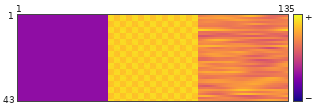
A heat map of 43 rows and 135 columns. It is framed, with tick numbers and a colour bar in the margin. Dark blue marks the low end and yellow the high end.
The table splits into one row of 3 panels. Panel 1,1: low, flat. Panel 1,2: very high, checkered, faint in contrast. Panel 1,3: high, streaked across.
